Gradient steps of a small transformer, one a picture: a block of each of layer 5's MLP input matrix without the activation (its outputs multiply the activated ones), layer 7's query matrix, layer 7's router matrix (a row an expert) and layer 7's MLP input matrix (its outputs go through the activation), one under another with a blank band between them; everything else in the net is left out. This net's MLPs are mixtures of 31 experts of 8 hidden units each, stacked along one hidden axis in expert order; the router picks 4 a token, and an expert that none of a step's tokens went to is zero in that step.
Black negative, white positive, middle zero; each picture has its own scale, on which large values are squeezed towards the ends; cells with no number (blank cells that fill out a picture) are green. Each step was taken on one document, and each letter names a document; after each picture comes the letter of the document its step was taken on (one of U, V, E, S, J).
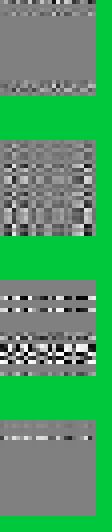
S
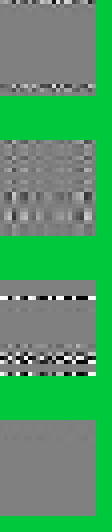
S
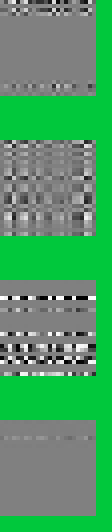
S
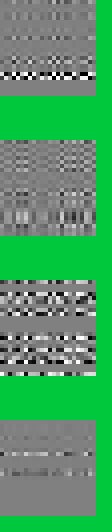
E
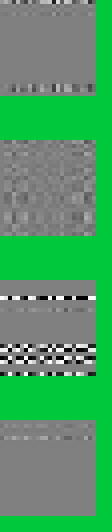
S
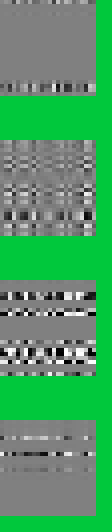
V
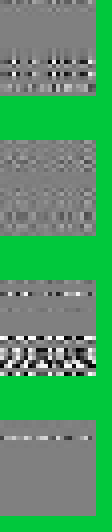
E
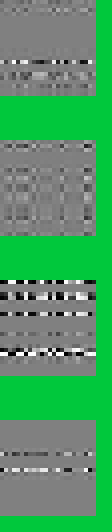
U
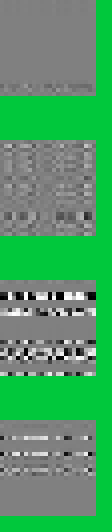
V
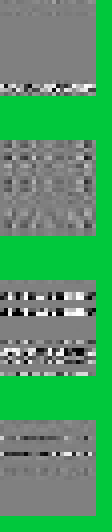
V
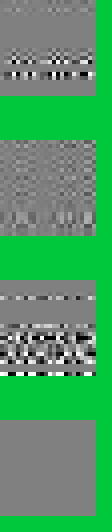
E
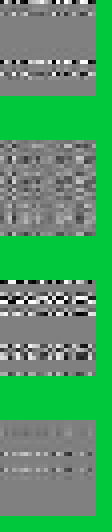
U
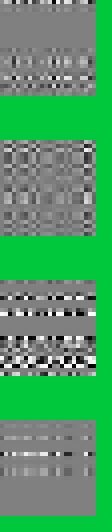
E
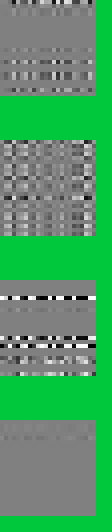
S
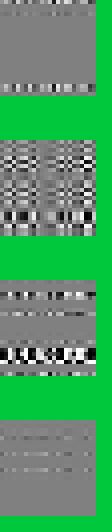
V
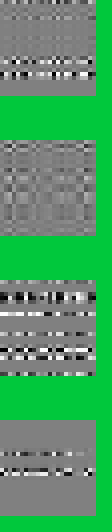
U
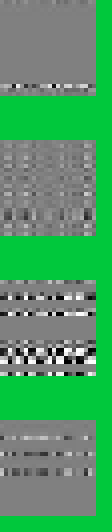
V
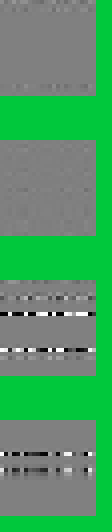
U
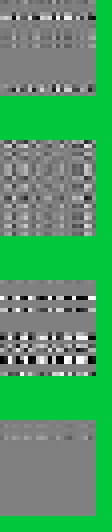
S
